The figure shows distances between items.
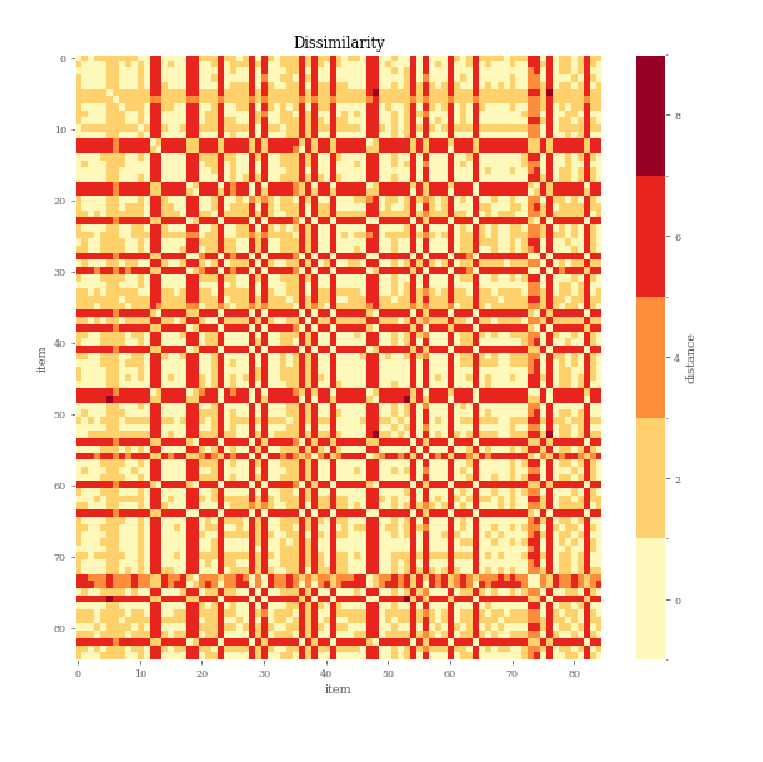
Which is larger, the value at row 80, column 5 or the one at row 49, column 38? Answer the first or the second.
the second
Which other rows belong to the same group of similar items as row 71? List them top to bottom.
0, 1, 2, 3, 4, 5, 6, 7, 8, 9, 10, 11, 14, 15, 16, 17, 20, 21, 22, 24, 25, 26, 27, 29, 31, 32, 33, 34, 35, 37, 39, 40, 42, 43, 44, 45, 46, 49, 50, 51, 52, 53, 55, 57, 58, 59, 61, 62, 63, 65, 66, 67, 68, 69, 70, 72, 75, 77, 78, 79, 80, 81, 83, 84
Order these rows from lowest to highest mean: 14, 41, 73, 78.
14, 78, 73, 41
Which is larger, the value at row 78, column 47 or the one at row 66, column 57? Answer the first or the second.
the first
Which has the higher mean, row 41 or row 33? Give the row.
41
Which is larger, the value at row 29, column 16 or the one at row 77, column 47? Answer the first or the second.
the second
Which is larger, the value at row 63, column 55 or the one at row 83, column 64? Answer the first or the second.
the second
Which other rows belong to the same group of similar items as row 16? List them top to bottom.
0, 1, 2, 3, 4, 5, 6, 7, 8, 9, 10, 11, 14, 15, 17, 20, 21, 22, 24, 25, 26, 27, 29, 31, 32, 33, 34, 35, 37, 39, 40, 42, 43, 44, 45, 46, 49, 50, 51, 52, 53, 55, 57, 58, 59, 61, 62, 63, 65, 66, 67, 68, 69, 70, 71, 72, 75, 77, 78, 79, 80, 81, 83, 84
